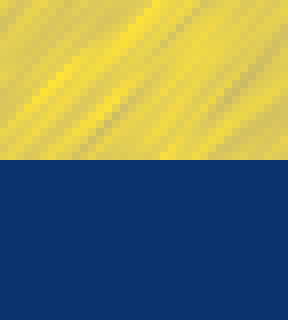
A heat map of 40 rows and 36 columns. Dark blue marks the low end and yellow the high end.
The table splits into 2 rows of 1 panel. Panel 1,1: very high, slanting up to the right, faint in contrast. Panel 2,1: very low, flat.
